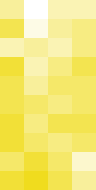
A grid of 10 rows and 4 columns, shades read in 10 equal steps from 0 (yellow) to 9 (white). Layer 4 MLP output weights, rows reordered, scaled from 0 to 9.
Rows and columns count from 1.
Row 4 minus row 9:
-2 5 1 -5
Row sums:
26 19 21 13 13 12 9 11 14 8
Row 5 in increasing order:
2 3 3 5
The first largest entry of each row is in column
2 2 1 2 2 3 2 3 4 4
